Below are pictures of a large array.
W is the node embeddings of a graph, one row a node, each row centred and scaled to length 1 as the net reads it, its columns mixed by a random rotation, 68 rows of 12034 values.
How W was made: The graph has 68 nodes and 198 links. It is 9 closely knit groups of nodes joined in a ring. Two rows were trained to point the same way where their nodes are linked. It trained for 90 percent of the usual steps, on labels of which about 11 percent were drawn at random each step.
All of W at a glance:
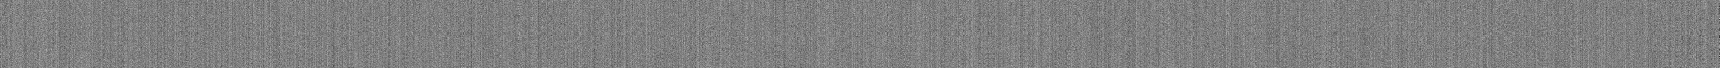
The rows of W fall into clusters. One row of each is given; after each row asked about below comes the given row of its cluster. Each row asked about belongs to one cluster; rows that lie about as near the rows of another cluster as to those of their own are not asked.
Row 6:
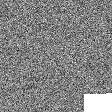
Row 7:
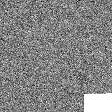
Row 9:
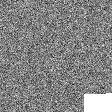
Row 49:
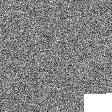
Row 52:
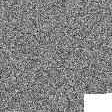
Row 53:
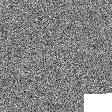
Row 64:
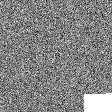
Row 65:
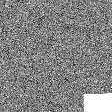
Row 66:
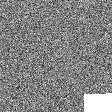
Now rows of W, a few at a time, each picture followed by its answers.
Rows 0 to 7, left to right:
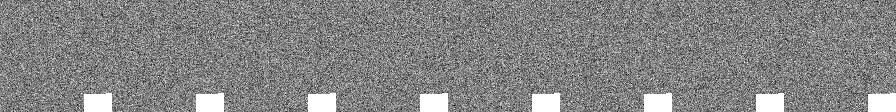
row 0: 64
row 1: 65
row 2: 64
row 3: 6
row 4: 66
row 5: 7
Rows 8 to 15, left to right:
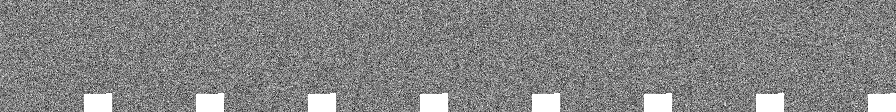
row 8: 6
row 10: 49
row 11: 9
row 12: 66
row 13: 9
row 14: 66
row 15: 7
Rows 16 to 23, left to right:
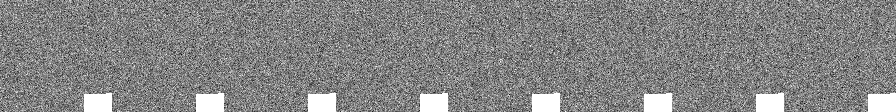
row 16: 53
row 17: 52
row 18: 49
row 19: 52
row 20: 64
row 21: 53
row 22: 7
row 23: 9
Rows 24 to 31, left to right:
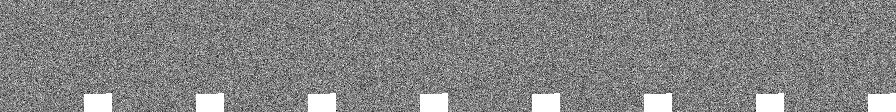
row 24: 6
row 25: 66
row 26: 65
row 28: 6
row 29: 9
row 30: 52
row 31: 64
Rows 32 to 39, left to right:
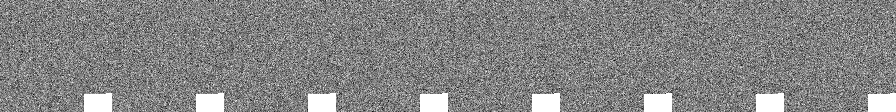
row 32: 66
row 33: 66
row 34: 66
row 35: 52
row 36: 53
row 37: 6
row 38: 6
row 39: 6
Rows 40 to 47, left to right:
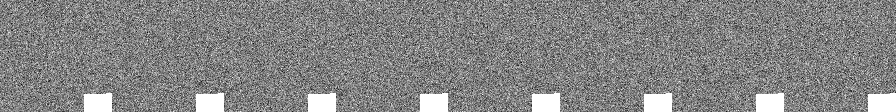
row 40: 7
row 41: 49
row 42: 52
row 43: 6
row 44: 52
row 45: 64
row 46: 65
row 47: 6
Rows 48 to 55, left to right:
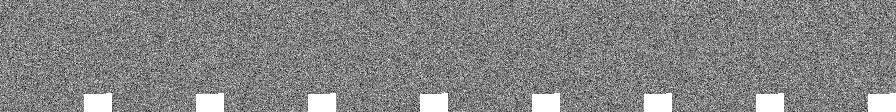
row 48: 65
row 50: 9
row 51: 64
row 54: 53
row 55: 64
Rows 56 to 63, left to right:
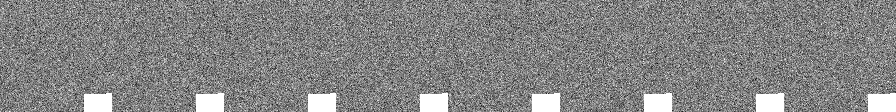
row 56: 52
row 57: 64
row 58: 53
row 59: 49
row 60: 65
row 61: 66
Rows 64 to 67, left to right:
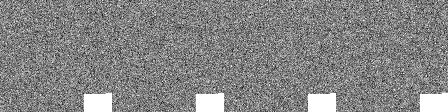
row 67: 64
